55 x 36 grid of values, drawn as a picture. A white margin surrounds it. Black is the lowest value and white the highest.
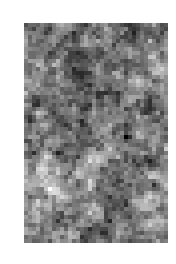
The field is mottled with small blotches. The ninth with the lowest average is the top middle. The ninth with the highest average is the bottom left. On average the colour sits 50% of the way up the scale.
